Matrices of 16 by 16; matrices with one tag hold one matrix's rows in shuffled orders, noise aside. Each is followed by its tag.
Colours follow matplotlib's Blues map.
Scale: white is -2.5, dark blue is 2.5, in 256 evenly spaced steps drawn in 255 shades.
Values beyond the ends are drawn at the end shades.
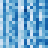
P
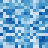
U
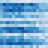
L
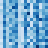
P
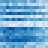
L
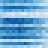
L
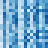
P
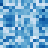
U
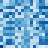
U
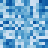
U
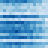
L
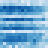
L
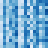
P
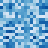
U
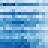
L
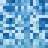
U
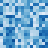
U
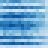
L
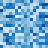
U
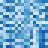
U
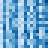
P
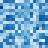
U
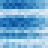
L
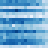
L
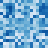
U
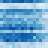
L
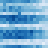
L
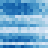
L
